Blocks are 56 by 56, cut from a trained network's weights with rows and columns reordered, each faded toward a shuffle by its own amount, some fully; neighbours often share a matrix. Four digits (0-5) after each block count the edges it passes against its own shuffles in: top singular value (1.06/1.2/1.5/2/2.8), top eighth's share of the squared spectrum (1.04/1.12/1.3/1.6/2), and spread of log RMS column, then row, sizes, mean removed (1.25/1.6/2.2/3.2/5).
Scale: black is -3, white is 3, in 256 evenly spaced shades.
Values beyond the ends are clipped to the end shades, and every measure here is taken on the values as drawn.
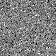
1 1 0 0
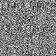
3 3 1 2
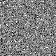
1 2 0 1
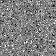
2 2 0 1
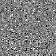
3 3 2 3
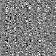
3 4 2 2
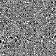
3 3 2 2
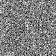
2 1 1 0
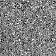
2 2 0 1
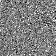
0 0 0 0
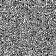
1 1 0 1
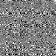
3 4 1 3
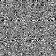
3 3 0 2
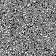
1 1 0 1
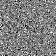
2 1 0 1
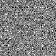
3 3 1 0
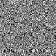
4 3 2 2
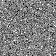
0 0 0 0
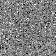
0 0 0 0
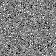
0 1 0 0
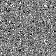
1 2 1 1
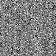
1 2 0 0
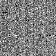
2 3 1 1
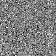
1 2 0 0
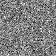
0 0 0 0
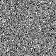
0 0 0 0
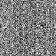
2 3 0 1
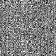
2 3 1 2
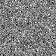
0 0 0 0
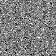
2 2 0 1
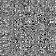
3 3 1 2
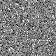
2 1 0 0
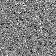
1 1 0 0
